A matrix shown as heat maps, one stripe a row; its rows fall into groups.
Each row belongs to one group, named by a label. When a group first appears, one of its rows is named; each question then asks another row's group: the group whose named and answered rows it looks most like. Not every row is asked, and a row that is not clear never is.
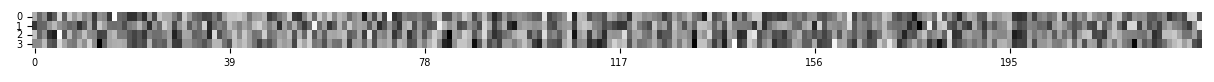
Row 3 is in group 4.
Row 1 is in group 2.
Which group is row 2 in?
4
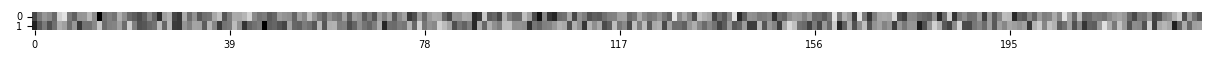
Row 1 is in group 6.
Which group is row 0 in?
4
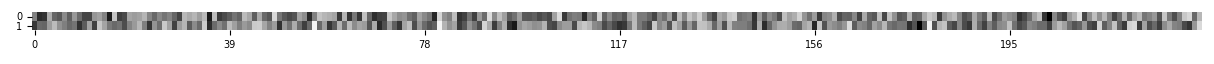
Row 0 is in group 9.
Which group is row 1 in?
2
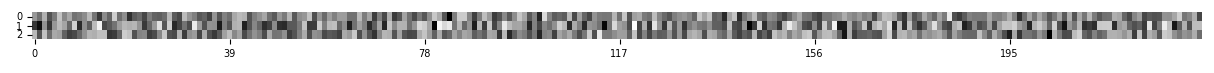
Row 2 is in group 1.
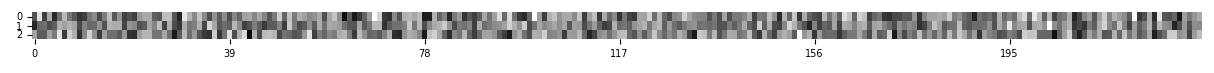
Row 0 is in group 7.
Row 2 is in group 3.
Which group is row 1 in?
6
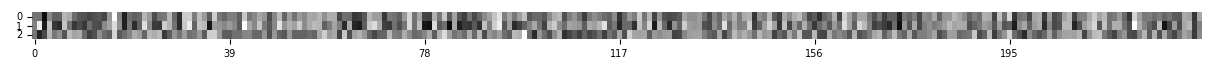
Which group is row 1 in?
7
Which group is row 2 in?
9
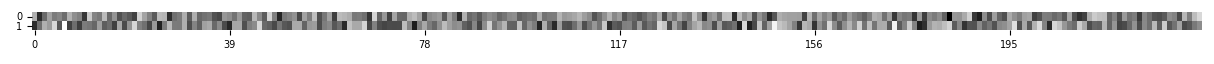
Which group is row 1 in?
2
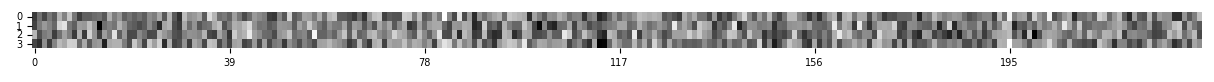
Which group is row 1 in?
4
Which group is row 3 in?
6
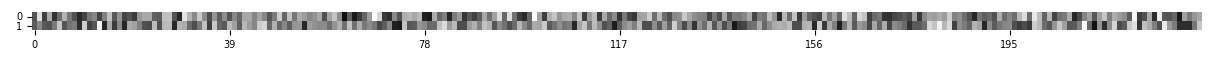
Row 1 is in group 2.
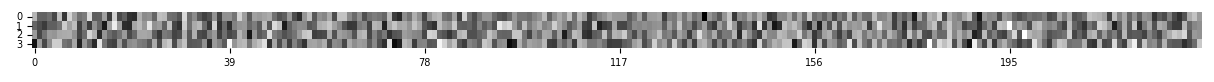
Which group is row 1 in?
6
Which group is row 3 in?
2
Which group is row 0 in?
3
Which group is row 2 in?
3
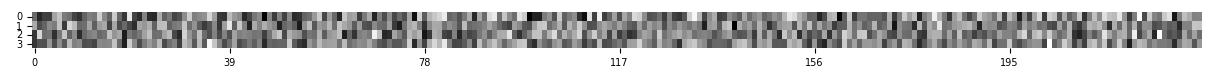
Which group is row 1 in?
3
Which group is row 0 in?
1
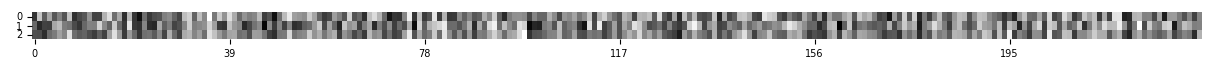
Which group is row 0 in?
7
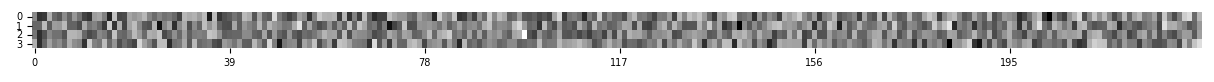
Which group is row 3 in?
3
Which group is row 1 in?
2
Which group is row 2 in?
9
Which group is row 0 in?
9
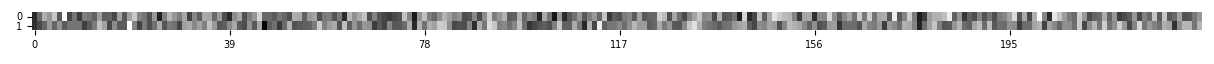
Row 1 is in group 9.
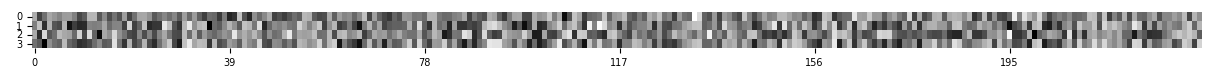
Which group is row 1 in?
7
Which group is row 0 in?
3
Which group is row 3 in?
7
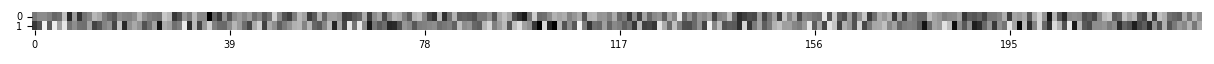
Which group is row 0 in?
6
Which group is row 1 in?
2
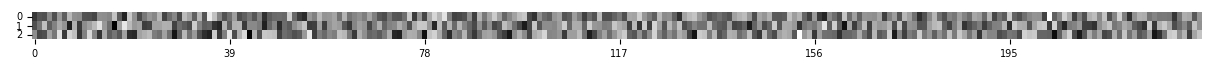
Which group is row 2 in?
3
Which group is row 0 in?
9
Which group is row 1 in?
6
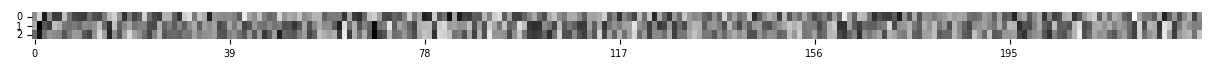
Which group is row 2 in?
9
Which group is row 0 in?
7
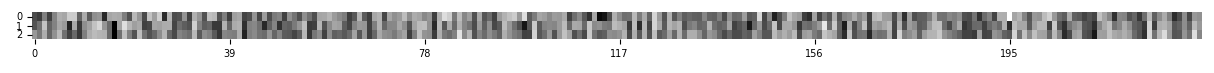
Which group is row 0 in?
6
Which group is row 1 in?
6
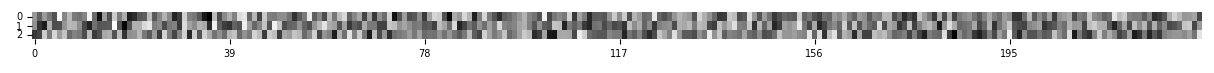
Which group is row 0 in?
4
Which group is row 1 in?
9
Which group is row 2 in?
2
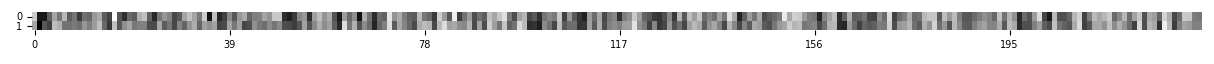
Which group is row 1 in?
1
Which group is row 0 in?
1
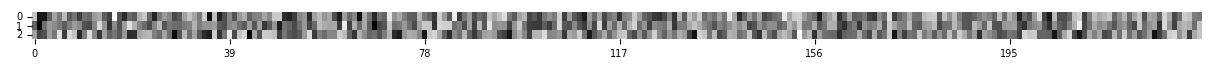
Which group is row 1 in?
9
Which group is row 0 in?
1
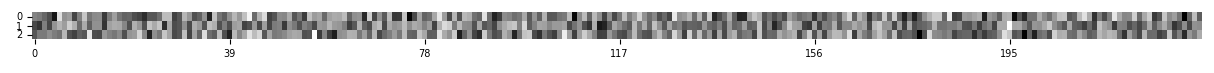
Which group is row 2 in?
2
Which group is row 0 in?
4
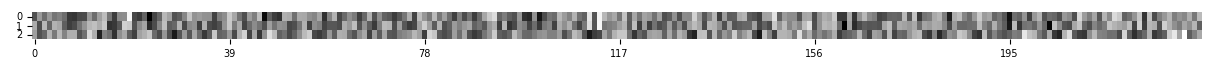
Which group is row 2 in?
3
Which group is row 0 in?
7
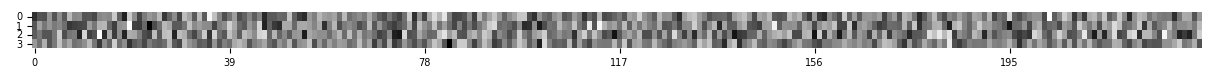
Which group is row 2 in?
2
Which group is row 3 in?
4
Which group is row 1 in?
7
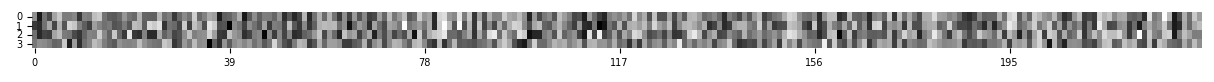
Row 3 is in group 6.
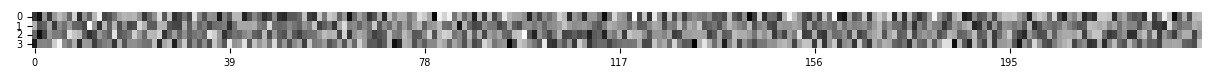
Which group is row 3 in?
2
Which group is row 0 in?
6
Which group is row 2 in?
9
